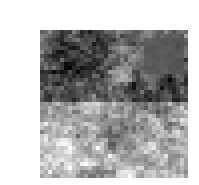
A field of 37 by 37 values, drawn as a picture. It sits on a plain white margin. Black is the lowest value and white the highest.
The top right is the smoothest part. A horizontal seam about 50% of the way down splits the table, and the bottom part is higher. The texture is blotchy. On average the colour sits 50% of the way up the scale. In the top right lies a patch that is calmer than the rest. The ninth with the lowest average is the top left.
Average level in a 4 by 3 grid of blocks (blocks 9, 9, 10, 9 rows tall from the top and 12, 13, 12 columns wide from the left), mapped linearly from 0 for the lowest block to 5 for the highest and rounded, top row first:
0 1 1
0 1 0
4 3 3
5 4 4
